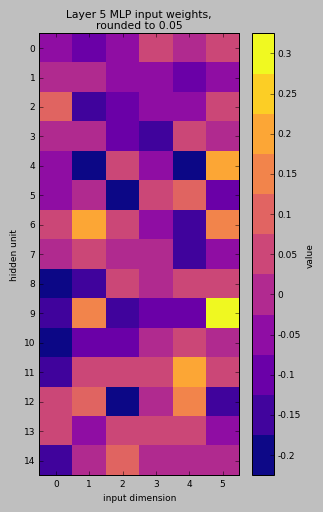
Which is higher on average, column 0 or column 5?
column 5
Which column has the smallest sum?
0
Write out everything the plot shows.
Title: Layer 5 MLP input weights, rounded to 0.05
x-axis: input dimension, ticks 0 1 2 3 4 5
y-axis: hidden unit, ticks 0 1 2 3 4 5 6 7 8 9 10 11 12 13 14 (0 at the top)
Colour bar: value, ticks -0.2 -0.15 -0.1 -0.05 0 0.05 0.1 0.15 0.2 0.25 0.3
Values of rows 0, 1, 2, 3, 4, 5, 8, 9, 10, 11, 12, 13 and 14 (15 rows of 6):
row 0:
-0.05 -0.1 -0.05 0.05 0 0.05
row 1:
0 0 -0.05 -0.05 -0.1 -0.05
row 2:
0.1 -0.15 -0.1 -0.05 -0.05 0.05
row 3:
0 0 -0.1 -0.15 0.05 0
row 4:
-0.05 -0.2 0.05 -0.05 -0.2 0.2
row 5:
-0.05 0 -0.2 0.05 0.1 -0.1
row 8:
-0.2 -0.15 0.05 0 0.05 0.05
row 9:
-0.15 0.15 -0.15 -0.1 -0.1 0.3
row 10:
-0.2 -0.1 -0.1 0 0.05 0
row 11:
-0.15 0.05 0.05 0.05 0.2 0.05
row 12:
0.05 0.1 -0.2 0 0.15 -0.15
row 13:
0.05 -0.05 0.05 0.05 0.05 -0.05
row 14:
-0.15 0 0.1 0 0 0
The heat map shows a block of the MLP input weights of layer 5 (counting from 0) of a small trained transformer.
